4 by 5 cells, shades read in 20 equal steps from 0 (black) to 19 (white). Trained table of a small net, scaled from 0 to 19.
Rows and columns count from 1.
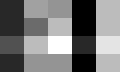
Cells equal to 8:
1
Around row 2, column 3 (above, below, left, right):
11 19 8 0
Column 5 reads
14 14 17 14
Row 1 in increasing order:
0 3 11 12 14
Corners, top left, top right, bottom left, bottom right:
3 14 3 14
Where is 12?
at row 1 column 2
